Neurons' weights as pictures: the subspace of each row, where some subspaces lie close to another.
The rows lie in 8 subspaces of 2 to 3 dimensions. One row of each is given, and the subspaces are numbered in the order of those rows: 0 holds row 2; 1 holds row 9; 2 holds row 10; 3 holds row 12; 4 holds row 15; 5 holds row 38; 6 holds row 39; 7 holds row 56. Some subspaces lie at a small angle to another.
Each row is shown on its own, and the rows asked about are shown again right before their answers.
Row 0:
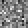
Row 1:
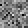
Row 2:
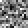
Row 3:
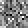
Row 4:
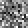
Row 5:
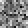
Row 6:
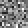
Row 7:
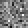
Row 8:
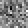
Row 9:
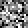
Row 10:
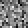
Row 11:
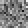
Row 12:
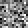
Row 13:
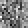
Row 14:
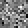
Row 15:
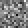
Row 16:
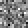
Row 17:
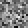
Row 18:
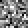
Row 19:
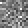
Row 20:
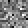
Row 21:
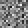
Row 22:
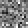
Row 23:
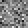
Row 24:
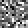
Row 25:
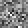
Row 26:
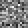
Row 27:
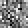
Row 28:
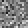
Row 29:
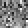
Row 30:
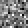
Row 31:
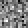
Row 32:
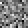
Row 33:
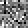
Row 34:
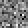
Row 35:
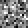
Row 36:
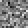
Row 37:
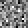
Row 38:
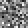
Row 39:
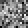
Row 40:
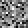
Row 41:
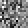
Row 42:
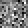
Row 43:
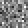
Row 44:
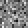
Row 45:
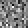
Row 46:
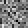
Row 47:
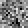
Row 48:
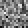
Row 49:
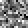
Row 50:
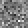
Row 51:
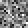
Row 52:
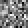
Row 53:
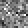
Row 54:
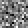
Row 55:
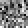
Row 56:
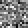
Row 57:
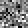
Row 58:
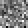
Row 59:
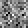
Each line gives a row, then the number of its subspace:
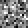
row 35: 6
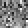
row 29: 4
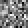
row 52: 6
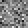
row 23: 3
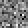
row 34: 7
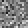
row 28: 5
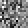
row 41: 4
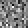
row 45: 2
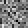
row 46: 3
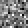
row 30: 6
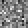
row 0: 2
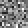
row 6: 7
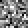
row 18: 0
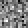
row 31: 2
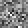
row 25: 7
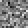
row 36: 0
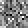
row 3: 0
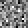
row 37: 2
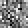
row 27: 4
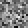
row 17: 5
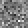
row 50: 1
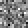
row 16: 3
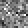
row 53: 5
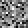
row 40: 5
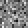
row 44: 3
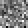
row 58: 6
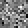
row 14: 5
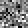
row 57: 7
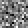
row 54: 1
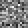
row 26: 7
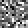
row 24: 5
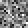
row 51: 3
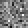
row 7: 3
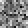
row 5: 0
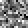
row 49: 0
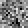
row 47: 4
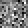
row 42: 3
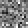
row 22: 7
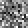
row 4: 1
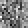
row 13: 4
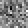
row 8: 6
